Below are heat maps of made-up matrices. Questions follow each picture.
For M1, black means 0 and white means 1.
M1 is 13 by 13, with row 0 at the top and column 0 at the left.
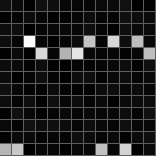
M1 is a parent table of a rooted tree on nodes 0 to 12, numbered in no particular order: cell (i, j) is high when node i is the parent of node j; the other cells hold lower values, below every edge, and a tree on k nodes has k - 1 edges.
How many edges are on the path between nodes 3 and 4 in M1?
1
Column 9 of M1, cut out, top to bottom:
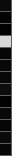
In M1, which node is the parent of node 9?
3
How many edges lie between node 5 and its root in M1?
1
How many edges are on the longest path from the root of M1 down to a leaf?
2
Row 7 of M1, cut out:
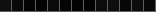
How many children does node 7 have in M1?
0
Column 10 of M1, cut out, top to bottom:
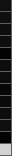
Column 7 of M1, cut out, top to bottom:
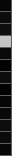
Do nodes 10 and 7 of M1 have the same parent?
no
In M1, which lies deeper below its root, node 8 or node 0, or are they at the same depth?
the same depth
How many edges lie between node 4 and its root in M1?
0
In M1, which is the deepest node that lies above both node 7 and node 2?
3
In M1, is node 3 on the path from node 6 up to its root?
no
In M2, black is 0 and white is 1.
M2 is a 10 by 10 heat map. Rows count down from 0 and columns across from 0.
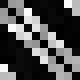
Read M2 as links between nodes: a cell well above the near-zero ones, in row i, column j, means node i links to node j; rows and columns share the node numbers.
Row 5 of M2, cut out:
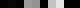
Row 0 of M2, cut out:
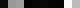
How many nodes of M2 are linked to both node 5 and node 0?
0
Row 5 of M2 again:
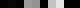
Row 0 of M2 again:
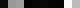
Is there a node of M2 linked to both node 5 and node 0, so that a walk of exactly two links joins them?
no
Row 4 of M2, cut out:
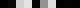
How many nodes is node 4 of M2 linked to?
4
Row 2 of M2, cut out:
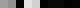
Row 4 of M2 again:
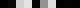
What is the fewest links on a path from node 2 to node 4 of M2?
1
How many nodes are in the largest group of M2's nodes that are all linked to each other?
3
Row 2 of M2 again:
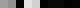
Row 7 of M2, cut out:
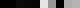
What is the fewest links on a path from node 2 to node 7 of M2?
3
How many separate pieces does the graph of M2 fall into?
1
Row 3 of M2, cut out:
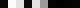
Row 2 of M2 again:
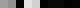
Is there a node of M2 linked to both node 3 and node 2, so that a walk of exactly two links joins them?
yes
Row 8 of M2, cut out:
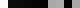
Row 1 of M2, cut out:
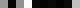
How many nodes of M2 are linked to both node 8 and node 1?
2
